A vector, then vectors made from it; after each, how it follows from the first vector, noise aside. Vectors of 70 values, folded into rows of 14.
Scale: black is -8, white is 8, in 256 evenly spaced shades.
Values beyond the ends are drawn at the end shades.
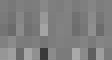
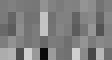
scaled up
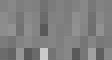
negated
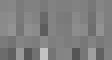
negated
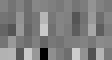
scaled up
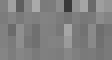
reversed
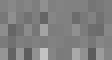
sign-scrambled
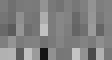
scaled up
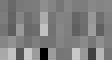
scaled up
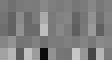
scaled up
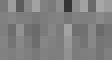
reversed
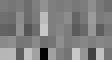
scaled up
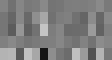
scaled up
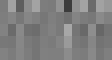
reversed
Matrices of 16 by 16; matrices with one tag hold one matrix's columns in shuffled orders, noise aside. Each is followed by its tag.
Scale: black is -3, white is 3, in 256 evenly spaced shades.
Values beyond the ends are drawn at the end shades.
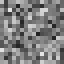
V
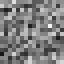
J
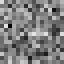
J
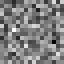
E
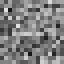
J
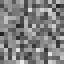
V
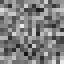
J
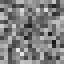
V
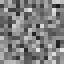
V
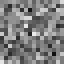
J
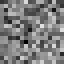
E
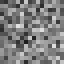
E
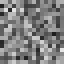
V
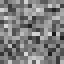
J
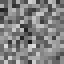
E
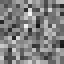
V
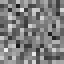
V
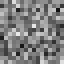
J
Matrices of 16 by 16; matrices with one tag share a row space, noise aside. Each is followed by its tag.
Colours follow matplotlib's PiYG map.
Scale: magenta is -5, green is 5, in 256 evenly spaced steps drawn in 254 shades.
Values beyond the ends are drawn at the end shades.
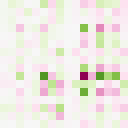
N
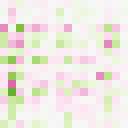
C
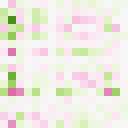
C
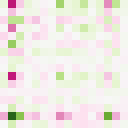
C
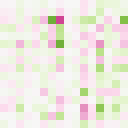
N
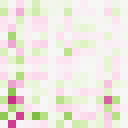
C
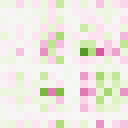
N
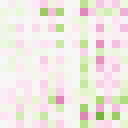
N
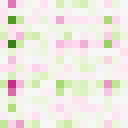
C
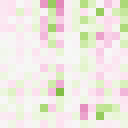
N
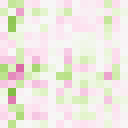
C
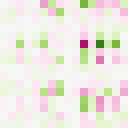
N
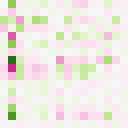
C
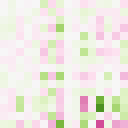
N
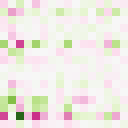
C
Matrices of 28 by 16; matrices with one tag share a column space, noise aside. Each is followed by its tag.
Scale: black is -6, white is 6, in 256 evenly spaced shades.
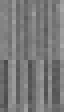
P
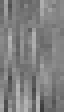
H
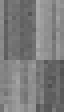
P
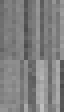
P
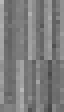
P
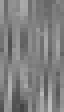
H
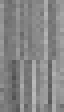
P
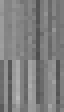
P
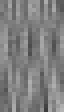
H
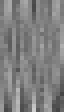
H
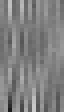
H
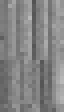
P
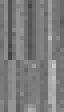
P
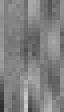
H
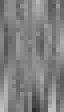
H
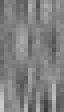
H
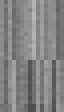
P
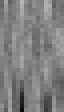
H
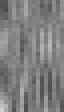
H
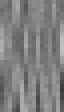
H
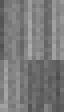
P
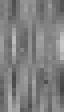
H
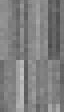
P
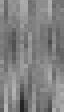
H
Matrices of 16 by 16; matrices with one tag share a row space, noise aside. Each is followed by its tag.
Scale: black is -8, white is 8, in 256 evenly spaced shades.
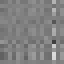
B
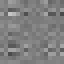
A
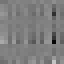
B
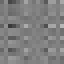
A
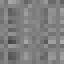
A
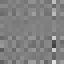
B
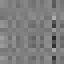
B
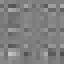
A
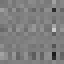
B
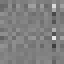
B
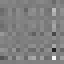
B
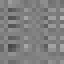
A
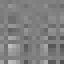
A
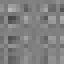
A
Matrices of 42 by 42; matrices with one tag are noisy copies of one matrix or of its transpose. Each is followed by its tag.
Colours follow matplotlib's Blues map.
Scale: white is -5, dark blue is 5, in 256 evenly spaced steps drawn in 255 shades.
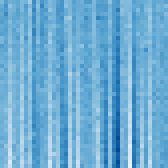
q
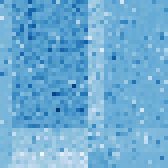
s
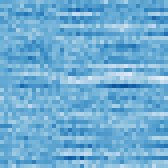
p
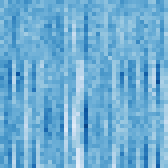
p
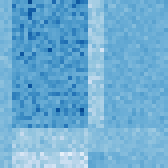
s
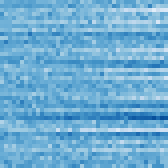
q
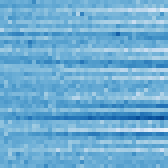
q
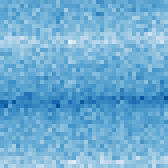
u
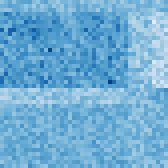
s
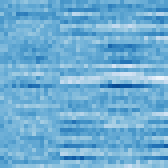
p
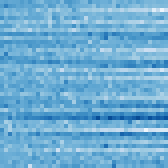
q
